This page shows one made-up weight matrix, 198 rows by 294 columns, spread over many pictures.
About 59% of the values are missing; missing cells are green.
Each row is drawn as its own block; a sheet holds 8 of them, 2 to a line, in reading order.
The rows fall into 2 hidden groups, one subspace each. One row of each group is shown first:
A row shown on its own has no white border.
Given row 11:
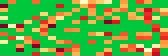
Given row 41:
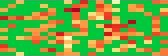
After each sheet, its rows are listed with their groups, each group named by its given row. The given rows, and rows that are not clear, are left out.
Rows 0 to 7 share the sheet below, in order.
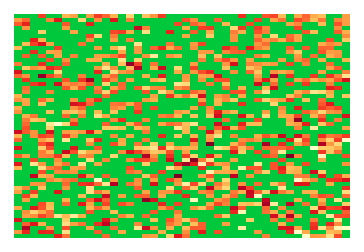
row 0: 11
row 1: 41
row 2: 41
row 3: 11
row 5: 41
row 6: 41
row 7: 11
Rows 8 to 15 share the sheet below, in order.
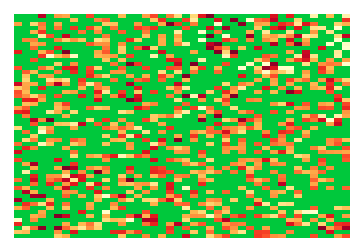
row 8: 11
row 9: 11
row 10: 11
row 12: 41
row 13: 11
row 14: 41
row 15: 11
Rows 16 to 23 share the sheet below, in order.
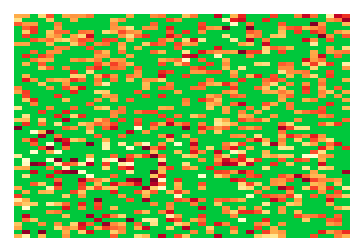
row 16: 11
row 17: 11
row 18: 41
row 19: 41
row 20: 41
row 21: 11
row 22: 41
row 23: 11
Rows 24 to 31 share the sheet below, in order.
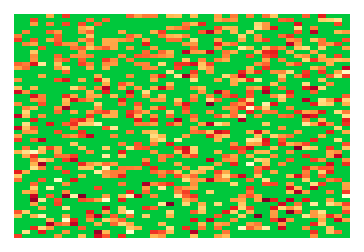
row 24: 11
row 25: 41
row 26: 11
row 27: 11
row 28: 41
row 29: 11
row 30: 11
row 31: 41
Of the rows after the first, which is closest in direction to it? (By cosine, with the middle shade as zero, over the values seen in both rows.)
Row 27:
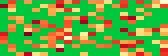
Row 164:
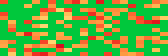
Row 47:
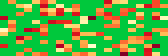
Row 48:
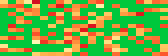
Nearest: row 48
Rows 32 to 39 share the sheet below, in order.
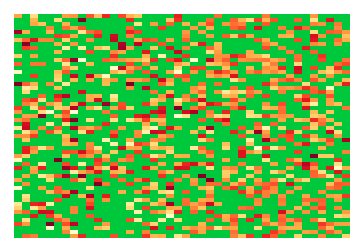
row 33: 41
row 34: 11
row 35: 11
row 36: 41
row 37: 11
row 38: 11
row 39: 11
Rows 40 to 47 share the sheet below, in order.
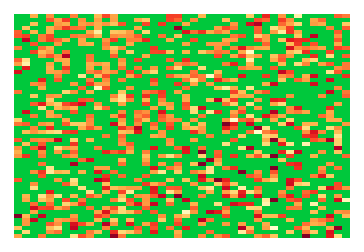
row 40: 41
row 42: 41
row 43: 41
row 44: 11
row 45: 41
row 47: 11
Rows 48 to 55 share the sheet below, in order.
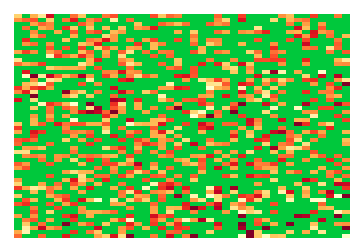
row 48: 11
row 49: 11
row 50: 41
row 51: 41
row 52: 41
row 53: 11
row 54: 41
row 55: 41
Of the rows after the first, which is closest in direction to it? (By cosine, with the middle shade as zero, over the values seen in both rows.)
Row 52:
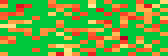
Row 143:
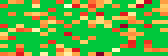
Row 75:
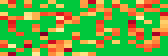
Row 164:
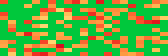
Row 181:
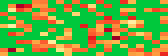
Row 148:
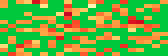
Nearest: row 181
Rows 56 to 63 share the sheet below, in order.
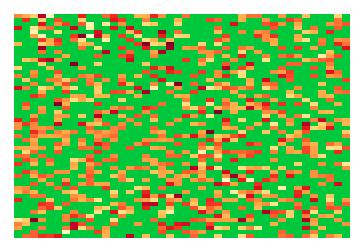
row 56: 11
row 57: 11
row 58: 41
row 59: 11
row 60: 41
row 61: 41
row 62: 41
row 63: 11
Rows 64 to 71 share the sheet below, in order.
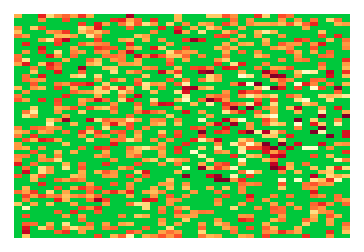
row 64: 11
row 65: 41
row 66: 41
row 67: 11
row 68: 41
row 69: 41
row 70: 41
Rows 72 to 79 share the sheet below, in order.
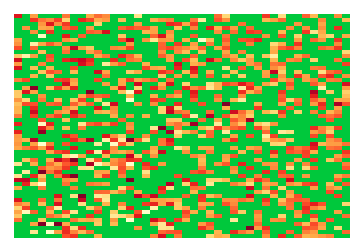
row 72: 11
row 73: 41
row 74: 11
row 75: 41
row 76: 41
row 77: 11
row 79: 11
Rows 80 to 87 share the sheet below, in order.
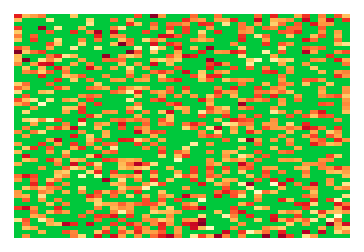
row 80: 41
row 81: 11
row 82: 11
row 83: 41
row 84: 11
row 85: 11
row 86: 41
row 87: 41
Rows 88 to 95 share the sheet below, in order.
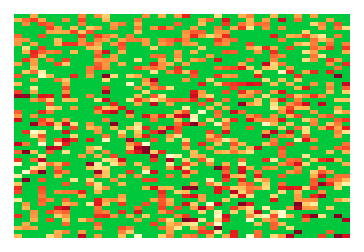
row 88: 41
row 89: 11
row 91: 41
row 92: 41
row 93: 11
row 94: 11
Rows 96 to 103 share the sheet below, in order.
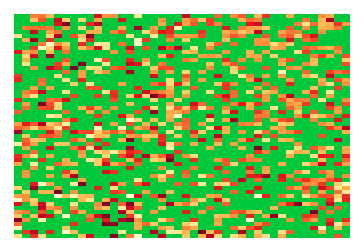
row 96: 11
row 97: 41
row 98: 11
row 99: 41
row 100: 11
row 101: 11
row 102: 41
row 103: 11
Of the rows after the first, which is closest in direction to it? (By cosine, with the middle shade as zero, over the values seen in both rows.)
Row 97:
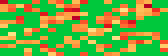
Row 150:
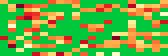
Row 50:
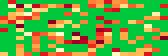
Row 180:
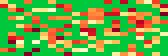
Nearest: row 180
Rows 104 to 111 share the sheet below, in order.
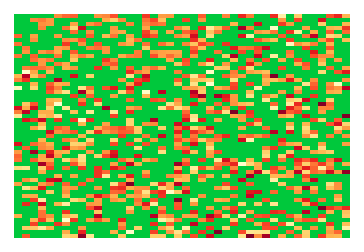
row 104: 11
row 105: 41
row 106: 41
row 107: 41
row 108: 41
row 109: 11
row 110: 11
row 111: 11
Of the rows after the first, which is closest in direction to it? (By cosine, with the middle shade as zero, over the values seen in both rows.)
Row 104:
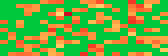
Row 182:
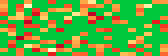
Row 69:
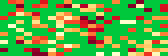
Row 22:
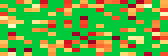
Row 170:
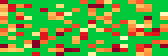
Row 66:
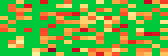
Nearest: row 22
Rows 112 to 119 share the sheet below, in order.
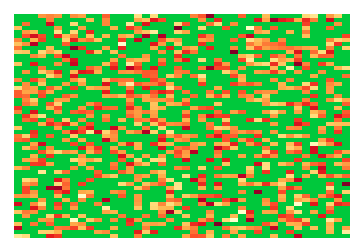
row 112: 41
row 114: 41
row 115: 41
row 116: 41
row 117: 41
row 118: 11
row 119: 11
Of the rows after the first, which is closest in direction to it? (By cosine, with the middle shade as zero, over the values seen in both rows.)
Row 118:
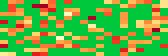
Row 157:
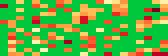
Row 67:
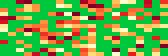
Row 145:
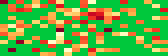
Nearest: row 67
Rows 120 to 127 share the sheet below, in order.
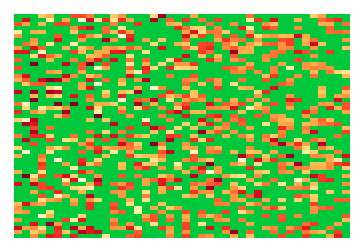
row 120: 41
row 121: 11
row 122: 41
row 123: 11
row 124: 41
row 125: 41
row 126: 11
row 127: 41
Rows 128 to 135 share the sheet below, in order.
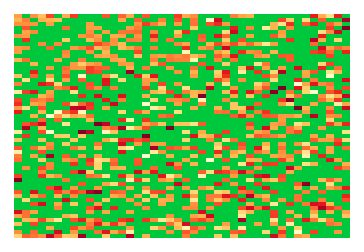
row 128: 11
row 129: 41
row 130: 11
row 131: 41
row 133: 11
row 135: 11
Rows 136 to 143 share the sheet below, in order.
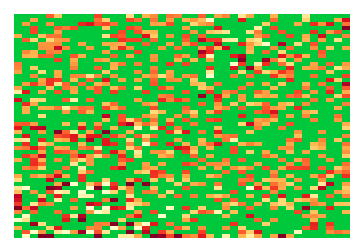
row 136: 41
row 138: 11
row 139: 41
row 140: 11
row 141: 11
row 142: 41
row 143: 41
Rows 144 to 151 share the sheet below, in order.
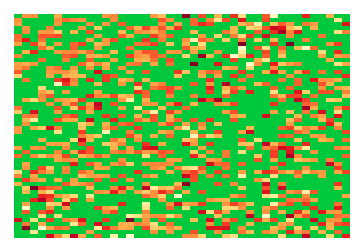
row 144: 41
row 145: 41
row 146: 11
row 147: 11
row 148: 11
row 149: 41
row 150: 41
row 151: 41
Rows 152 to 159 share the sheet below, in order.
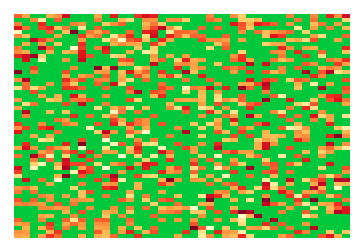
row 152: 41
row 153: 11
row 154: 41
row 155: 41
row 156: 41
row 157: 11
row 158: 11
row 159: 41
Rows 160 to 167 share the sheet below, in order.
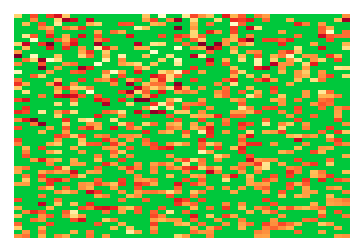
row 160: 11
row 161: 11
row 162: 11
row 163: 11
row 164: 41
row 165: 41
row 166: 11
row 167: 41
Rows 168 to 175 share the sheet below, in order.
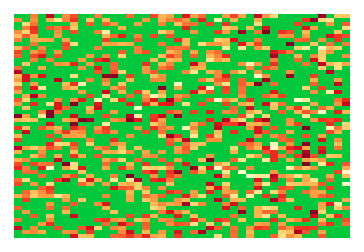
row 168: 11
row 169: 41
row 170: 11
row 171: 11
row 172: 11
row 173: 11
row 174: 11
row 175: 11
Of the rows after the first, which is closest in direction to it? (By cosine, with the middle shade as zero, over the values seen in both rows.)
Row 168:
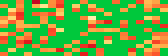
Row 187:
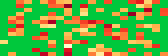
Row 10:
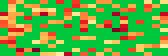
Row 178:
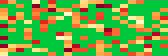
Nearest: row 10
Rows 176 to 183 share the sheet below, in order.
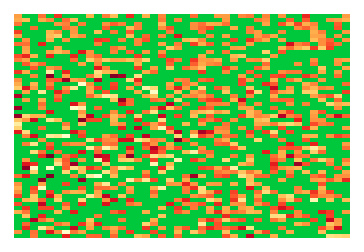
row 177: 41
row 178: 11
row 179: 11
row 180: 11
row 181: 41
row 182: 41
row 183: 41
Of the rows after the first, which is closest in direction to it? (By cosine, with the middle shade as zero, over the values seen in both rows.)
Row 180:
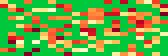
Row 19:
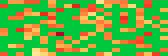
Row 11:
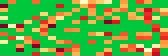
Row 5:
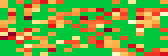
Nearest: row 5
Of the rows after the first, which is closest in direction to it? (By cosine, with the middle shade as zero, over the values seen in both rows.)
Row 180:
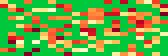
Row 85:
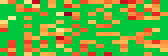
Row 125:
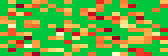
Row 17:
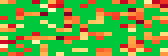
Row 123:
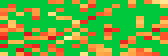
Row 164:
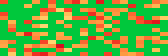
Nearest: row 17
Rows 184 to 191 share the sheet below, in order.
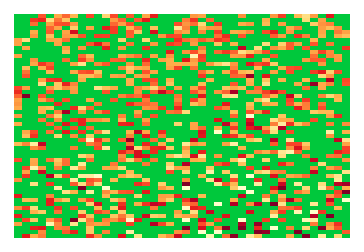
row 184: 41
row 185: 11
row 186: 41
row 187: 41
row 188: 11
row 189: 41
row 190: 11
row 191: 11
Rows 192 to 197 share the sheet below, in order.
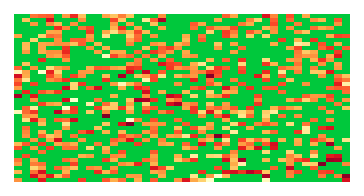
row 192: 41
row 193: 11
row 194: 11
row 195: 41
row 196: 11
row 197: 11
